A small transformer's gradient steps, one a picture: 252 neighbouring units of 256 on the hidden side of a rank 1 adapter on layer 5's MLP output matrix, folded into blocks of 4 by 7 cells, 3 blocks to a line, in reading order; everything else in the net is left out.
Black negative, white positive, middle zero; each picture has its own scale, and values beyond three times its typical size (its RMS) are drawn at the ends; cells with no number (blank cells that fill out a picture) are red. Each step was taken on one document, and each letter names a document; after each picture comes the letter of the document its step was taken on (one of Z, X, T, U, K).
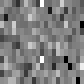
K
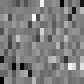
K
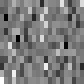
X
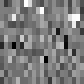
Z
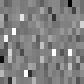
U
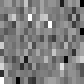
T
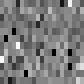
U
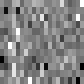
X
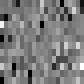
K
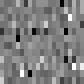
X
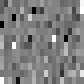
T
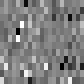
X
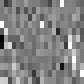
T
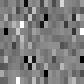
Z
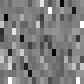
U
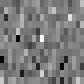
X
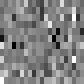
T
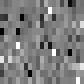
U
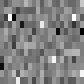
Z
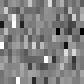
Z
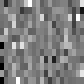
Z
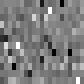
U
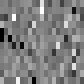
T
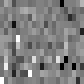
K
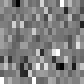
K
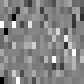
Z
